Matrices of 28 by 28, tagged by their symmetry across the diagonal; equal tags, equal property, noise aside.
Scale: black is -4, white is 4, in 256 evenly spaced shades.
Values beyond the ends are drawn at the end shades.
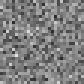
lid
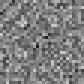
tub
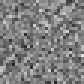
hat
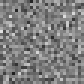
hat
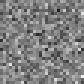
lid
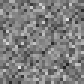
tub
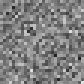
tub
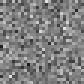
hat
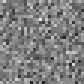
lid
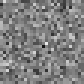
hat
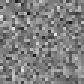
hat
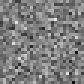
lid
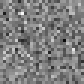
lid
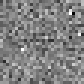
lid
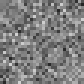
tub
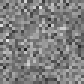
tub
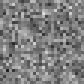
hat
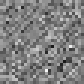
tub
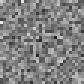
tub
